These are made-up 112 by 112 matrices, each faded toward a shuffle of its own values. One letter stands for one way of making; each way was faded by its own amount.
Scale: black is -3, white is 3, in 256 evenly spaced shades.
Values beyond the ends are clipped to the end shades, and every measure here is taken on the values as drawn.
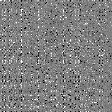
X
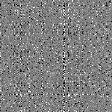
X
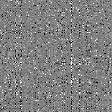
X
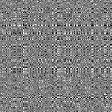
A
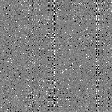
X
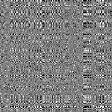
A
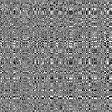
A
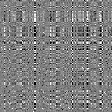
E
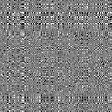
A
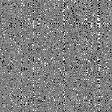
X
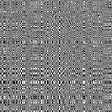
E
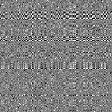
A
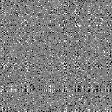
X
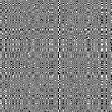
E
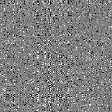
X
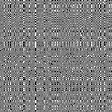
E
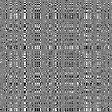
E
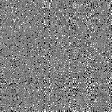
X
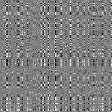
E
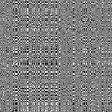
E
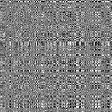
A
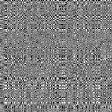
A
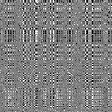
E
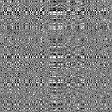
A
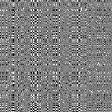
E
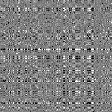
A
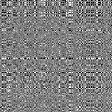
A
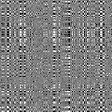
E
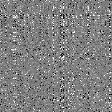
X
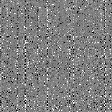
X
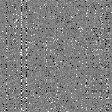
X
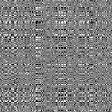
A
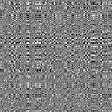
A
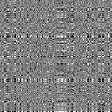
A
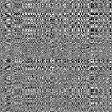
A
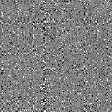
X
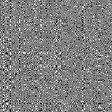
X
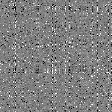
X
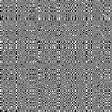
E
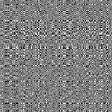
A
